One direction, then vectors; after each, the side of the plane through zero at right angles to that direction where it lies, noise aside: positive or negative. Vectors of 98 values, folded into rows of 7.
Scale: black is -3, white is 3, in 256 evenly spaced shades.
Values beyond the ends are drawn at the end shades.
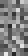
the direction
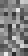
positive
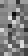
positive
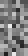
negative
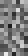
positive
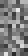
positive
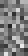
positive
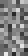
positive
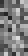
positive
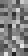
positive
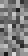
negative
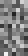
positive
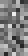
negative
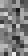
negative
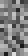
negative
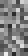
positive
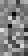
positive
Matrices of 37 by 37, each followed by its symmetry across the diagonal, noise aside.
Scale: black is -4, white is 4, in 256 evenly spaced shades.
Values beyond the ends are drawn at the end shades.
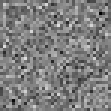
symmetric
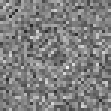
symmetric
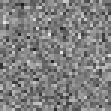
antisymmetric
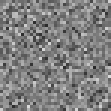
symmetric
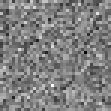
antisymmetric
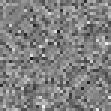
symmetric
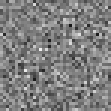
antisymmetric
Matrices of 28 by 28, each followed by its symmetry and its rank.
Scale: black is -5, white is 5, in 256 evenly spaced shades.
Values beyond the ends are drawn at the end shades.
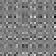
neither, rank two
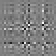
antisymmetric, rank two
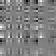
antisymmetric, rank two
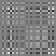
symmetric, rank one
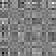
antisymmetric, rank two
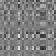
neither, rank two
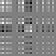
symmetric, rank one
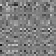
neither, rank three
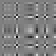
symmetric, rank one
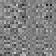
neither, rank three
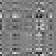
neither, rank two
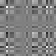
symmetric, rank one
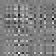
antisymmetric, rank two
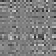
neither, rank three
